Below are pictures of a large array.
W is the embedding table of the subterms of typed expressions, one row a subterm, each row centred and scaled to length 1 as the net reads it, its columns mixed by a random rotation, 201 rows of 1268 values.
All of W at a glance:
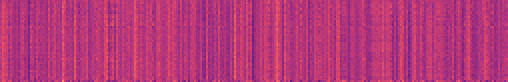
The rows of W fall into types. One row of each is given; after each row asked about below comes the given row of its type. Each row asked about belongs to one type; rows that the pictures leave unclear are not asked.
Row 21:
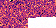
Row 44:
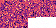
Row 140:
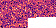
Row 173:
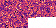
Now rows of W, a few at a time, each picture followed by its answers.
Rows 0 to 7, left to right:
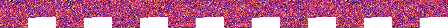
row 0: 21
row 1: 21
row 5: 21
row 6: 21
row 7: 140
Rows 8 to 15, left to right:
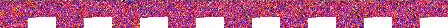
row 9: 44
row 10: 21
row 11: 173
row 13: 173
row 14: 44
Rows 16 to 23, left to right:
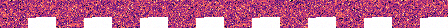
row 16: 21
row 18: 173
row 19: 44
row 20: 140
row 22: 21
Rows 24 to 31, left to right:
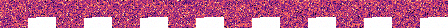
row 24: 140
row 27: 21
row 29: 44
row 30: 44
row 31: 44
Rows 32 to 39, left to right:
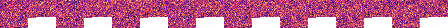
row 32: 173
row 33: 21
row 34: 44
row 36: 44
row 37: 140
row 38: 140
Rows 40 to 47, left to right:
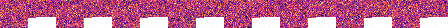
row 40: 140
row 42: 21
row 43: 140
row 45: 173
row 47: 21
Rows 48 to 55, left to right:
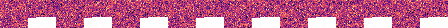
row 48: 140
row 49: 173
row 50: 44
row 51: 140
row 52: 44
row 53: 21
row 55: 44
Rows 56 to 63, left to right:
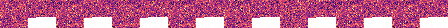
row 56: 140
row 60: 21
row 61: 140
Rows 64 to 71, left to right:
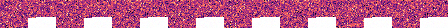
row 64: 173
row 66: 44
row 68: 173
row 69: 44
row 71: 44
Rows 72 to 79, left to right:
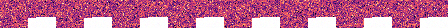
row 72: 140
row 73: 140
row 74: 44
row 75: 173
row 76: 140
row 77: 44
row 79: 44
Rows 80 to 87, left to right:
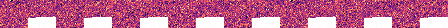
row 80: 21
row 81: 173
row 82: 44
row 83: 140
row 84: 44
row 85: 21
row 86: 140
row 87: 173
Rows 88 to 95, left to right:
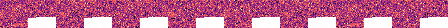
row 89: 44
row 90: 44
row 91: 21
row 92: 21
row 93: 44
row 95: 44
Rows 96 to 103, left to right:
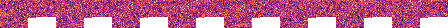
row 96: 21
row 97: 140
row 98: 173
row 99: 140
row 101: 140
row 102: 44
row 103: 140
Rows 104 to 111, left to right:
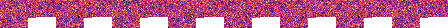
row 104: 140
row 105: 44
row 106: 21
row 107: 44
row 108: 173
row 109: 44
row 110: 44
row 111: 21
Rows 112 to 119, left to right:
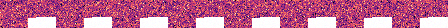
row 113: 173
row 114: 140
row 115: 173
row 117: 44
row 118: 140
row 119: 44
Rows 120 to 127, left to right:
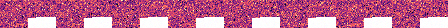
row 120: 44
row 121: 44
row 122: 21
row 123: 21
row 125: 173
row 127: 44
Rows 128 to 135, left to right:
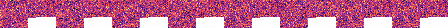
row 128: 21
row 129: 21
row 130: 140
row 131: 44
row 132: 140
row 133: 44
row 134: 140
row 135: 140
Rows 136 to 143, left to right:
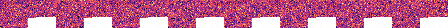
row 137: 44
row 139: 21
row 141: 140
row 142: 44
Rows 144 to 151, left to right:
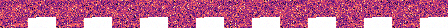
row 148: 173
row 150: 140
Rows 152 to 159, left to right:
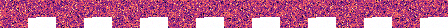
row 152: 21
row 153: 173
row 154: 140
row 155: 44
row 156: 21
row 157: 140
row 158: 173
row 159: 21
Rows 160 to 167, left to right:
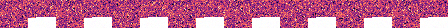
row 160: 140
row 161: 21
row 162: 173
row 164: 21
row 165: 44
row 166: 21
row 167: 21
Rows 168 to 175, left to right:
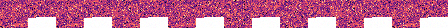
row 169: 140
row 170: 21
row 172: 21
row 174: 21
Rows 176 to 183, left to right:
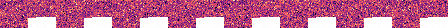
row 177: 140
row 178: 44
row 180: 21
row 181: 44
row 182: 140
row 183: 21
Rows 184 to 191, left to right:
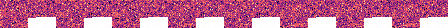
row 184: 21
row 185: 44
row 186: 21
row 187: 44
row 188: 44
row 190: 140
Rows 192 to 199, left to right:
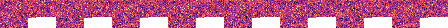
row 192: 173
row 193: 140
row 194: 140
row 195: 140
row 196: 44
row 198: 21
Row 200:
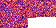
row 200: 44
